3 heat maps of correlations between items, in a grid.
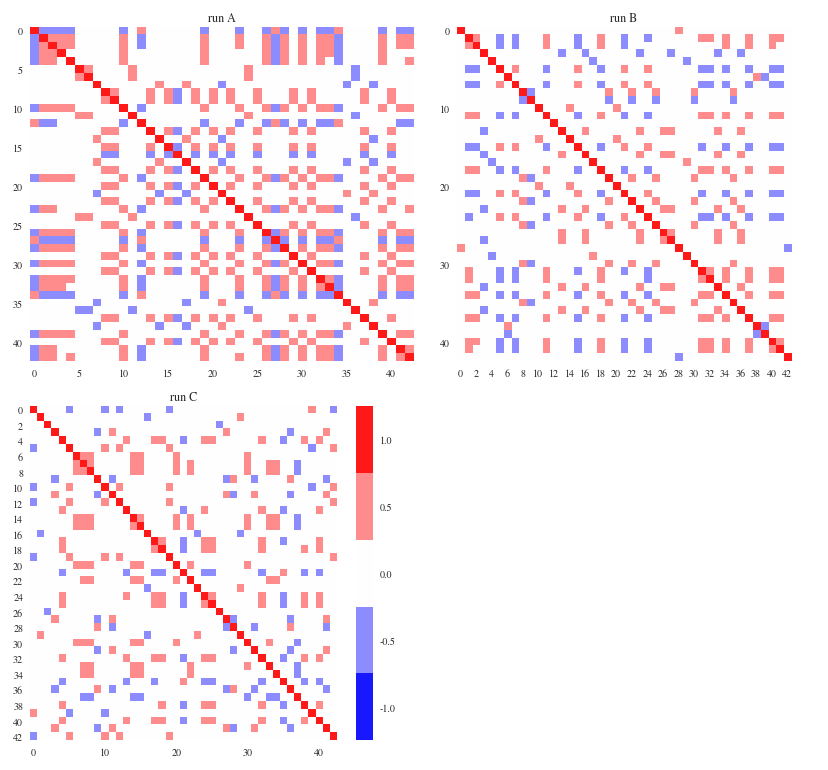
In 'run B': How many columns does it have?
43
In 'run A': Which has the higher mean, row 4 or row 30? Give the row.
30
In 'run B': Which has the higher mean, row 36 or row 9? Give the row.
36
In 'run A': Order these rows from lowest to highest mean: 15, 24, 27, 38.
27, 38, 24, 15
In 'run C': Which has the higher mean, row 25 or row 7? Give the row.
7
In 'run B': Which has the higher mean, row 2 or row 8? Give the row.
8
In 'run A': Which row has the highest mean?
39
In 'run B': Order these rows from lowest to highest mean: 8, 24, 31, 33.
24, 31, 8, 33
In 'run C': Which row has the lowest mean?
21
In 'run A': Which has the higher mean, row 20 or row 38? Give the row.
20
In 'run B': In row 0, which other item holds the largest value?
28
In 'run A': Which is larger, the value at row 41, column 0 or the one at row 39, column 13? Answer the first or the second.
the second
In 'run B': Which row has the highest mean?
26
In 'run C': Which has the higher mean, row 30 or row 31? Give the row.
30
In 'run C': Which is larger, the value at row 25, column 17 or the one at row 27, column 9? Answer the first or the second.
the first
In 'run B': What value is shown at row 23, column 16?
0.5
